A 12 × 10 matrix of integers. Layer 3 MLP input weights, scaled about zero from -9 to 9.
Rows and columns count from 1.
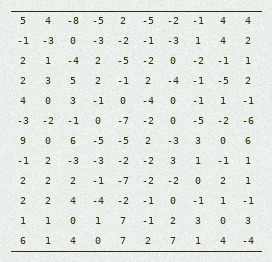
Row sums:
-2 -6 -8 5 1 -28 13 -5 -3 0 17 28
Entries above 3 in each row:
4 1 0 1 1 0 3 0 0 1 1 5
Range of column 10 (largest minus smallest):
12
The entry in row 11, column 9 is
0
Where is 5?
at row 1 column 1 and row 4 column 3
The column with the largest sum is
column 1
